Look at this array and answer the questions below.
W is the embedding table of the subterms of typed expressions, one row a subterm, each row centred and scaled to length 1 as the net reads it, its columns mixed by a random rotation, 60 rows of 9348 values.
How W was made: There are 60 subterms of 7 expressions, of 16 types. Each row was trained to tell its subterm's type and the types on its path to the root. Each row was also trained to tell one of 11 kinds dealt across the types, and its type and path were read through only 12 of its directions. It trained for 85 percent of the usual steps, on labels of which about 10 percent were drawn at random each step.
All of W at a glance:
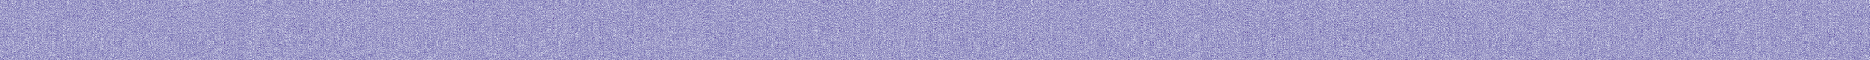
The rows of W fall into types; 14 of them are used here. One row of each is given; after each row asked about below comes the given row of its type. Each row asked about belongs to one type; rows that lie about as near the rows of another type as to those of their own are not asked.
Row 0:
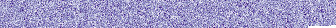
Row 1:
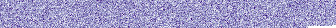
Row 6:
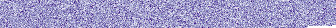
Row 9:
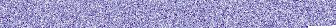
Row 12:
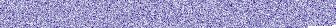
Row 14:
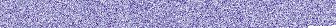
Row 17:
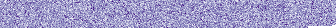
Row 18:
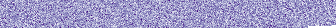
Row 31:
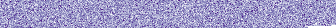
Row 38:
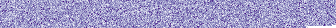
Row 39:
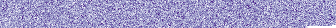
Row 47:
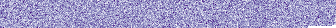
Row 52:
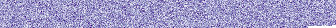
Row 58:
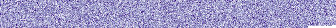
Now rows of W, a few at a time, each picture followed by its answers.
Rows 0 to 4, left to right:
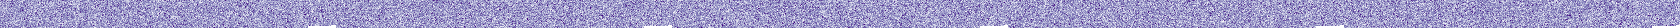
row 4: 17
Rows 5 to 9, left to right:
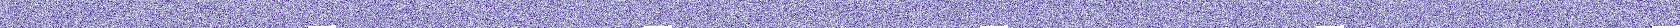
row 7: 17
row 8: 1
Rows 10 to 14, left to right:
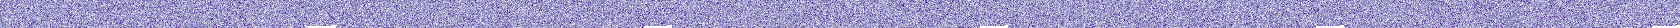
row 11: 47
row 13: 9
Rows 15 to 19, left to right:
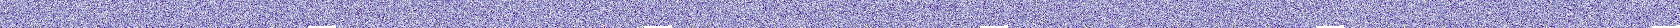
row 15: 47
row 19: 12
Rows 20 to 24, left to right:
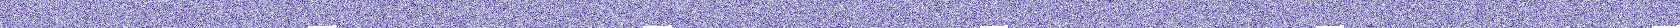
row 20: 9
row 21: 1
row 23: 39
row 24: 58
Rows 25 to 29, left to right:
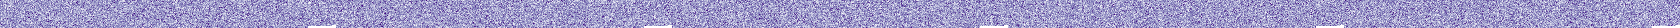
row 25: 12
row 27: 58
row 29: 0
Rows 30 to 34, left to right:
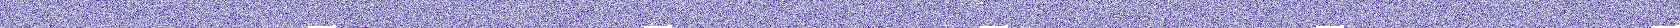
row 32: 12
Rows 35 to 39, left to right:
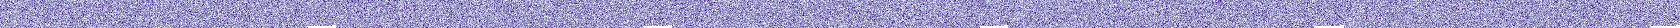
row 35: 1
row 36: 39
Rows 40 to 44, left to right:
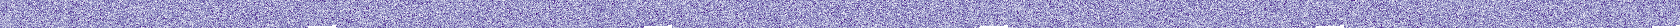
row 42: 58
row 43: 58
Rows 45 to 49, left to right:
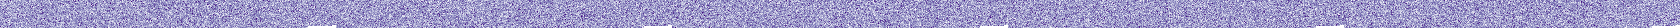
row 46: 38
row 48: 38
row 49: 0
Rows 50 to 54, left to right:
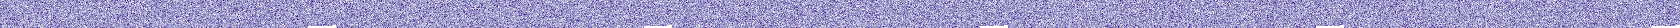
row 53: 47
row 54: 39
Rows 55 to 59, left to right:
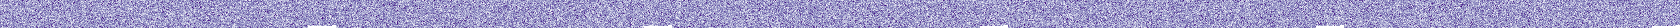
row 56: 1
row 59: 0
